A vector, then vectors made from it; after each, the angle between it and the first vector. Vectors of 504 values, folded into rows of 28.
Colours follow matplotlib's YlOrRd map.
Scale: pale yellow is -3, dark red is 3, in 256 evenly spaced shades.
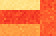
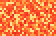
orthogonal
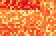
partly opposed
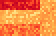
nearly opposite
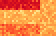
nearly opposite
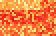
partly aligned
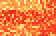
partly aligned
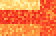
nearly parallel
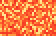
orthogonal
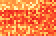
partly aligned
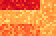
nearly opposite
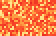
orthogonal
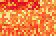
partly opposed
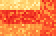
nearly parallel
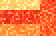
nearly parallel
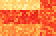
nearly parallel
